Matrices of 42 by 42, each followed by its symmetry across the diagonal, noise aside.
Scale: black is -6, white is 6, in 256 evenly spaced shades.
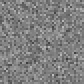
antisymmetric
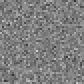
neither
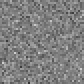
neither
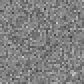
symmetric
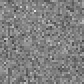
neither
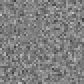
antisymmetric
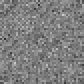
symmetric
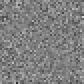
antisymmetric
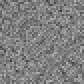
symmetric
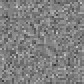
antisymmetric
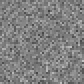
symmetric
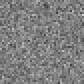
neither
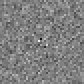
antisymmetric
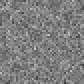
symmetric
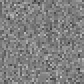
neither
